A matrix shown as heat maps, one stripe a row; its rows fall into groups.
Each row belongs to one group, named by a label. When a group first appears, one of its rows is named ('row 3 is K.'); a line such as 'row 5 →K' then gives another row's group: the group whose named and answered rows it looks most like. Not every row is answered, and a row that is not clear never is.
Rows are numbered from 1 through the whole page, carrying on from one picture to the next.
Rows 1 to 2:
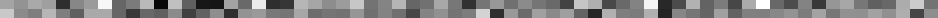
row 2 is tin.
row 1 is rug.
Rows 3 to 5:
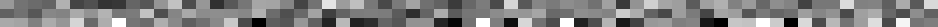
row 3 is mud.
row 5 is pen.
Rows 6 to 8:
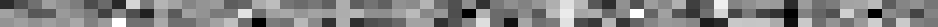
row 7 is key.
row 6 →mud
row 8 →pen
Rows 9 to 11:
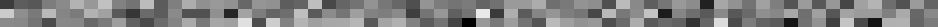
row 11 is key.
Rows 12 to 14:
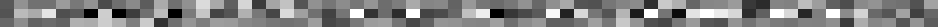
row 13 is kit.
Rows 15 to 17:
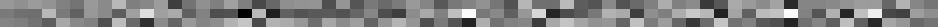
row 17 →key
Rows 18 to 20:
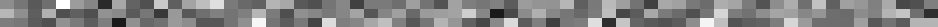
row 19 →tin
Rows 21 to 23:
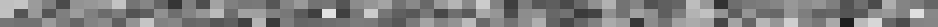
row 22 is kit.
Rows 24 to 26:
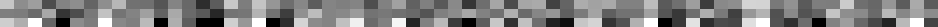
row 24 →rug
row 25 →rug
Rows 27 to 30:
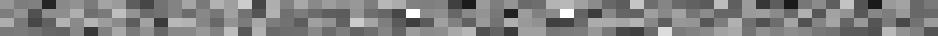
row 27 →key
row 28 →pen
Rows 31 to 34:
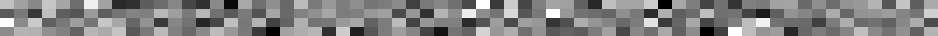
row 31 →tin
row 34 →pen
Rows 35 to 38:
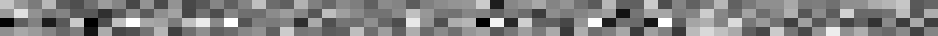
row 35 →tin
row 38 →kit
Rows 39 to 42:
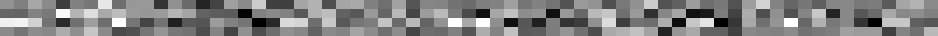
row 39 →rug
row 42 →tin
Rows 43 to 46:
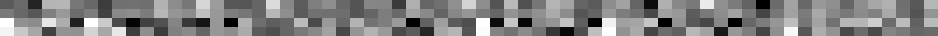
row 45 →tin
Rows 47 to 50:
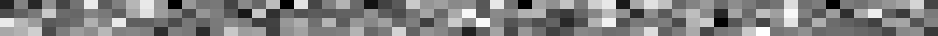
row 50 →rug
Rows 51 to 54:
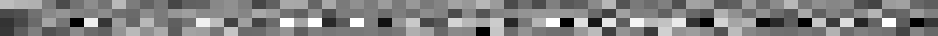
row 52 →mud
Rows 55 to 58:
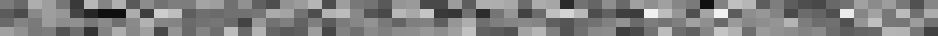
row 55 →pen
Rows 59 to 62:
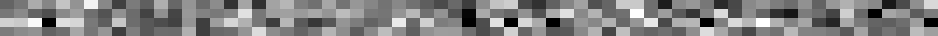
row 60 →key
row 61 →rug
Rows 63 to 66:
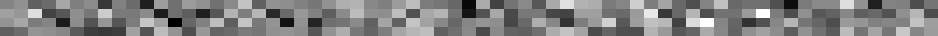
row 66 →mud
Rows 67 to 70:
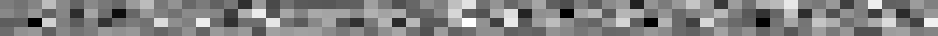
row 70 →key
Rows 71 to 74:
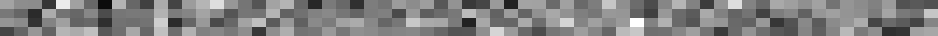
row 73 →key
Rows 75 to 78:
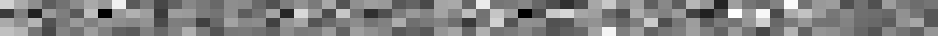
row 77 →rug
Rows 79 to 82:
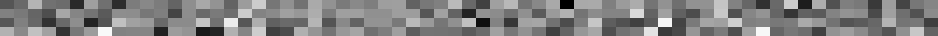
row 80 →key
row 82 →rug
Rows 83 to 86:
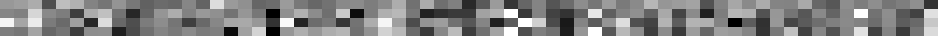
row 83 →rug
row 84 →pen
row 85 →kit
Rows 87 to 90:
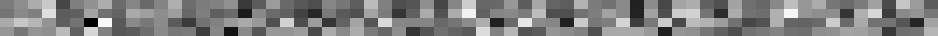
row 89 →kit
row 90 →tin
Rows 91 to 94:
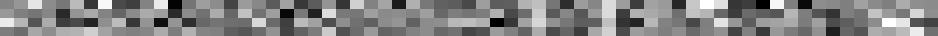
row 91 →kit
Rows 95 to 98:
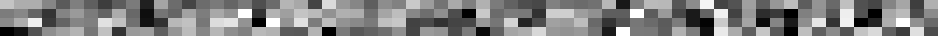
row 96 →key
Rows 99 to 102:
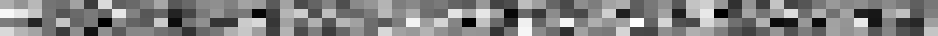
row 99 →kit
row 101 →key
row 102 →kit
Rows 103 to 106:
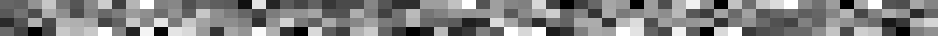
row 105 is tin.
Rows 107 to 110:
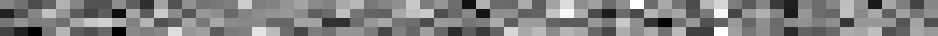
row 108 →mud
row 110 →mud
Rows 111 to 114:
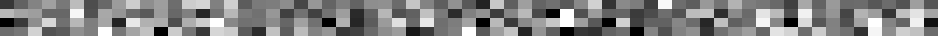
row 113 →mud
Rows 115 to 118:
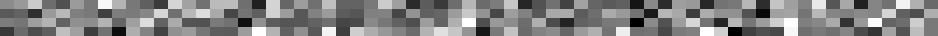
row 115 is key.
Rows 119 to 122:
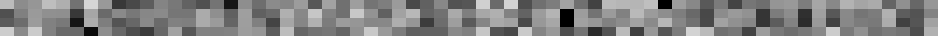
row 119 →tin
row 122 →kit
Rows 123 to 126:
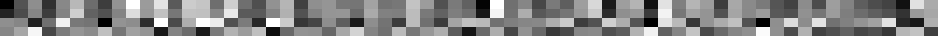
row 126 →rug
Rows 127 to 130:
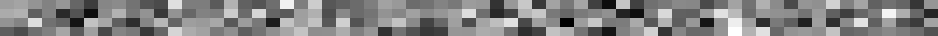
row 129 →pen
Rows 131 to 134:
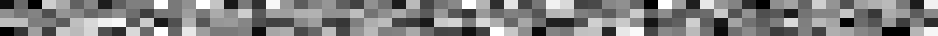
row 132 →key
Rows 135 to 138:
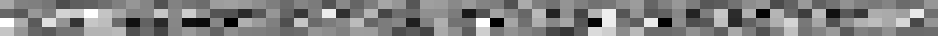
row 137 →tin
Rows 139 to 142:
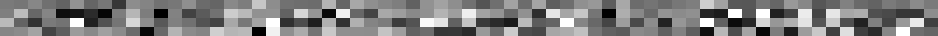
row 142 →key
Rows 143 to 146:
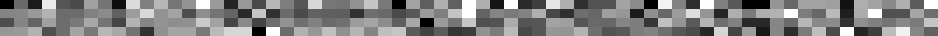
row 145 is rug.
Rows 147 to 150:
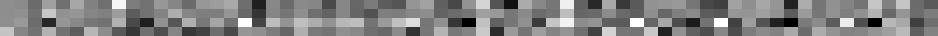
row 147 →pen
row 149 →key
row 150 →tin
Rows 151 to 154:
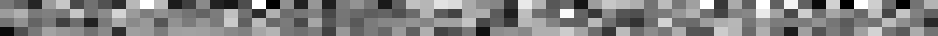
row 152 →pen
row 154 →mud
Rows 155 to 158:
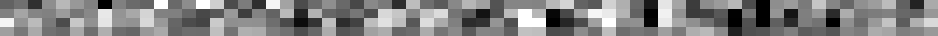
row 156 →kit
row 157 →kit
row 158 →kit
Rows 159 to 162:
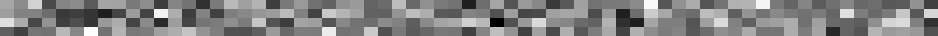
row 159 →rug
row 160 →mud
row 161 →tin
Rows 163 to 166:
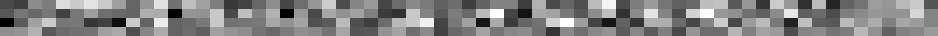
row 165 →mud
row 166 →pen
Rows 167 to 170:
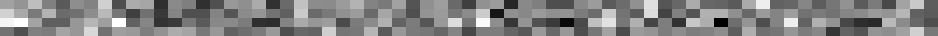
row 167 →rug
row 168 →tin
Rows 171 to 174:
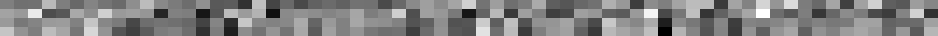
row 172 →rug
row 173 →tin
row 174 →tin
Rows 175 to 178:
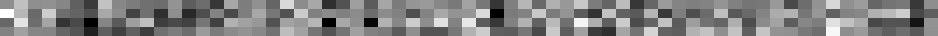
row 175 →kit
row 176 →tin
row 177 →kit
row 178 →kit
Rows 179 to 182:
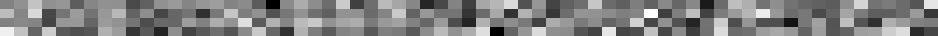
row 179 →pen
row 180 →rug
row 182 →tin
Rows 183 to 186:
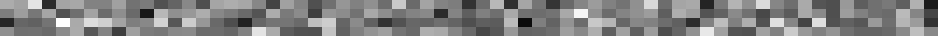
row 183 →rug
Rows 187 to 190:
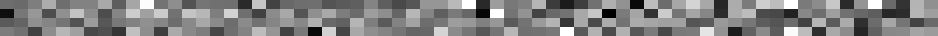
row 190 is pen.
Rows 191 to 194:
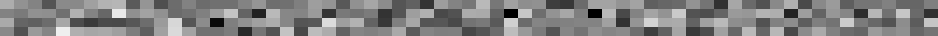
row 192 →pen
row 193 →mud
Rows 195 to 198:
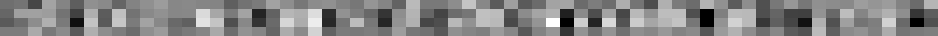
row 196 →pen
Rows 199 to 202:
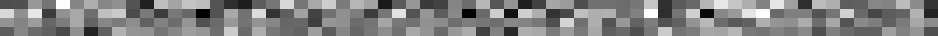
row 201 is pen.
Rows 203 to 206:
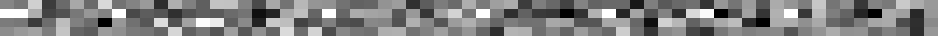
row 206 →kit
